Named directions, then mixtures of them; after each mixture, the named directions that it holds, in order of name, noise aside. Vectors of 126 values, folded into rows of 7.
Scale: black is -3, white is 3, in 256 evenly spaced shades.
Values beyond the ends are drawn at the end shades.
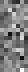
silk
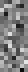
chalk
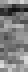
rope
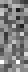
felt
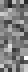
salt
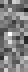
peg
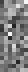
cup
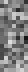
felt, peg, silk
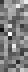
cup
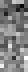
chalk, rope, salt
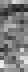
chalk, rope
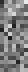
cup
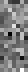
silk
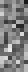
felt, salt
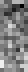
chalk, rope, salt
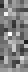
cup, peg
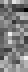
peg, rope
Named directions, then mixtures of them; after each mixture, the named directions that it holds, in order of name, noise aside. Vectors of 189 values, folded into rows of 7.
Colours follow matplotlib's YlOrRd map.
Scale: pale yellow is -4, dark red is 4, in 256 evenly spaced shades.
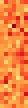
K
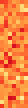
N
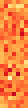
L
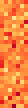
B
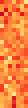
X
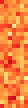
K, N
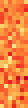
N, X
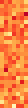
B, N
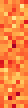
B, N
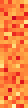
B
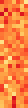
X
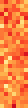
K, X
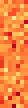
B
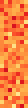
B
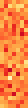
L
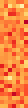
B, L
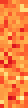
N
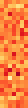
L
